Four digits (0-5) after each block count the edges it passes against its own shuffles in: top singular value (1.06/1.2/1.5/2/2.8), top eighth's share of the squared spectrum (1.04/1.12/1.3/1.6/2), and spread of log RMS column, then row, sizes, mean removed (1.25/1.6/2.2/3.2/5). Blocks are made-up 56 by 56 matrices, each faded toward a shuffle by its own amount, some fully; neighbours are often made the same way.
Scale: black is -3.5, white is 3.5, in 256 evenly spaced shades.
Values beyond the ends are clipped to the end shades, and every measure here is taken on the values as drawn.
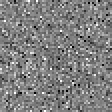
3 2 1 0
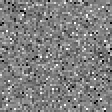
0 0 0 0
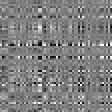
5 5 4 4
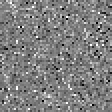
0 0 0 0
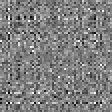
4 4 2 3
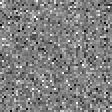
0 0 0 0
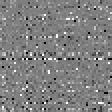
4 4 2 2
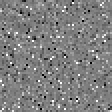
2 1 0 0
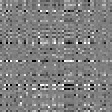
5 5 3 3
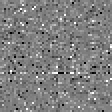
3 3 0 1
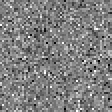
2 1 0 0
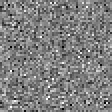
3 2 1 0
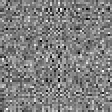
4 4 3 2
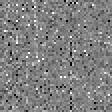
3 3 1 0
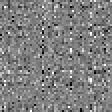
4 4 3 1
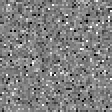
1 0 0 0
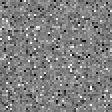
2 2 0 0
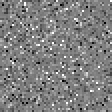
0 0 0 0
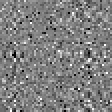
4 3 2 2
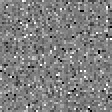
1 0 0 0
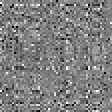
4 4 2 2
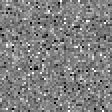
1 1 0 0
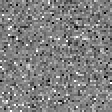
2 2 0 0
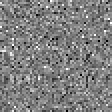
3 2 1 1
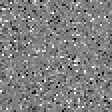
0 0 0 0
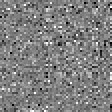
4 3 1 1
